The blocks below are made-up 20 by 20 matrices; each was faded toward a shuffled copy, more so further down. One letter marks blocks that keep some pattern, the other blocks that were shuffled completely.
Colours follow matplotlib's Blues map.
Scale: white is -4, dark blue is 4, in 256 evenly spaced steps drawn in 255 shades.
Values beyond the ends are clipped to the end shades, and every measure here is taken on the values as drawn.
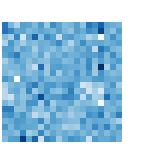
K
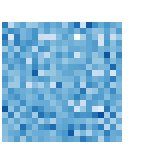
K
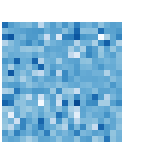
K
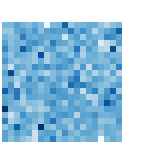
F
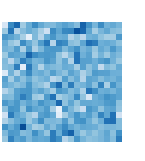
F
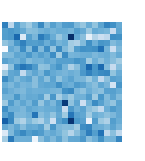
K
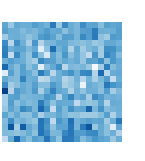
K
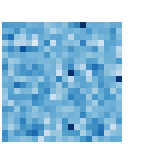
K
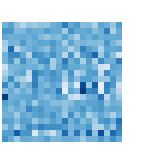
K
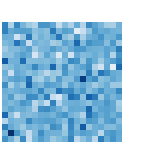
F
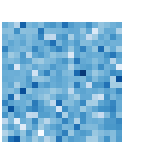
F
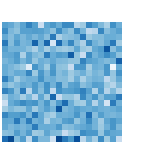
K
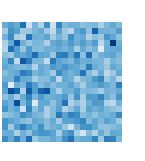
F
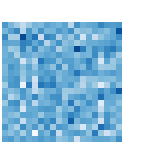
K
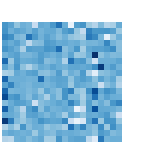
K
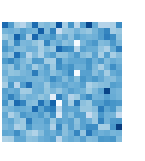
K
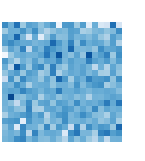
K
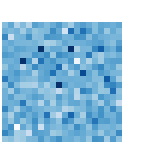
F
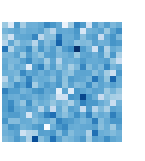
F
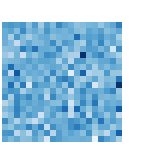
K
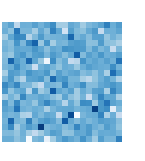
F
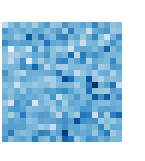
F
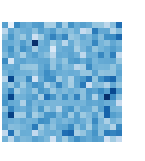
K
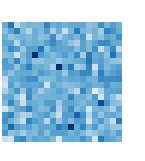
F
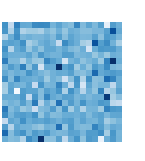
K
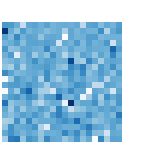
F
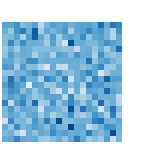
F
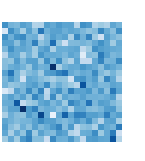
F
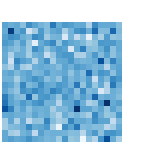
F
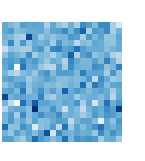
F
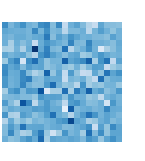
K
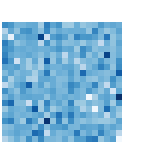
K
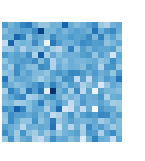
F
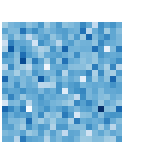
F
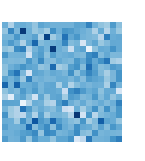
F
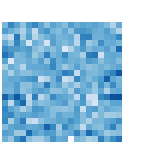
K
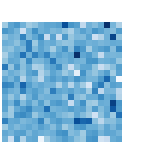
F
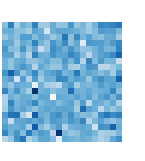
K
